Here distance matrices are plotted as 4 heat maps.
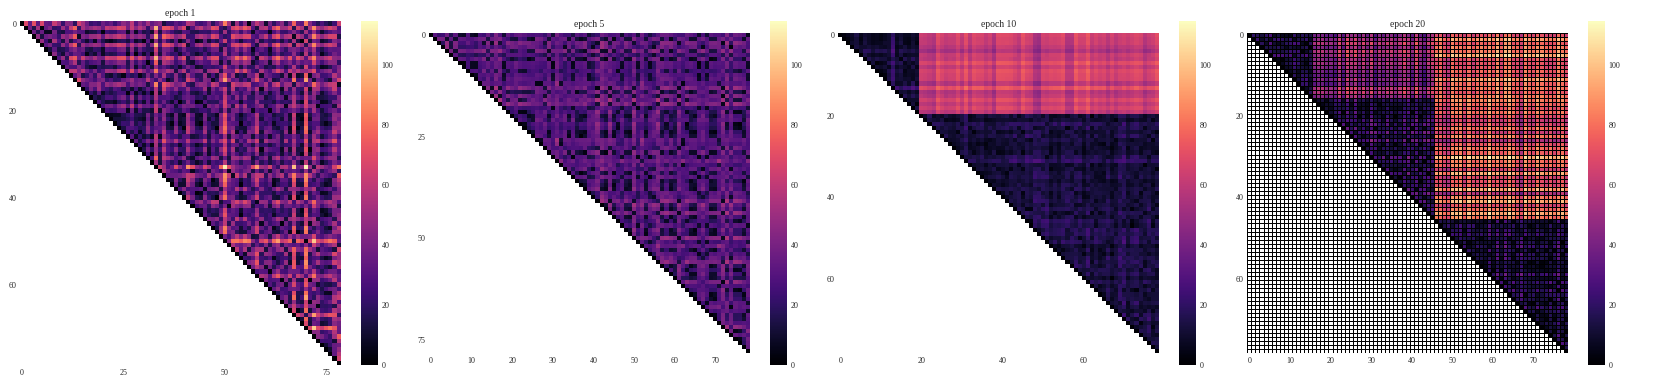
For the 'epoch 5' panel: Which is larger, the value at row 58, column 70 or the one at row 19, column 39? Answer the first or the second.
the second
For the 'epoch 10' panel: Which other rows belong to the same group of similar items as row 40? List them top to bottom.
20, 21, 22, 23, 24, 25, 26, 27, 28, 29, 30, 31, 32, 33, 34, 35, 36, 37, 38, 39, 41, 42, 43, 44, 45, 46, 47, 48, 49, 50, 51, 52, 53, 54, 55, 56, 57, 58, 59, 60, 61, 62, 63, 64, 65, 66, 67, 68, 69, 70, 71, 72, 73, 74, 75, 76, 77, 78
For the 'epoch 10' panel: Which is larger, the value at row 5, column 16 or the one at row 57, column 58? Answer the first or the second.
the second
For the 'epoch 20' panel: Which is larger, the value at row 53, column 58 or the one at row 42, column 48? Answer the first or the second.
the second
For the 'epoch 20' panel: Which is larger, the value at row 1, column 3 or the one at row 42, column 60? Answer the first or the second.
the second
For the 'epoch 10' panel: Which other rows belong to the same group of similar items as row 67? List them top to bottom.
20, 21, 22, 23, 24, 25, 26, 27, 28, 29, 30, 31, 32, 33, 34, 35, 36, 37, 38, 39, 40, 41, 42, 43, 44, 45, 46, 47, 48, 49, 50, 51, 52, 53, 54, 55, 56, 57, 58, 59, 60, 61, 62, 63, 64, 65, 66, 68, 69, 70, 71, 72, 73, 74, 75, 76, 77, 78
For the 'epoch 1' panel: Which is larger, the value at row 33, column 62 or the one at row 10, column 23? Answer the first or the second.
the first
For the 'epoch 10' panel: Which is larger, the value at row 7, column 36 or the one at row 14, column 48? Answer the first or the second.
the first
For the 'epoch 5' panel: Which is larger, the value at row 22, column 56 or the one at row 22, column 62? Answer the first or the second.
the first
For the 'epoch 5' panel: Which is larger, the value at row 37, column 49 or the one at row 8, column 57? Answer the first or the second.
the second
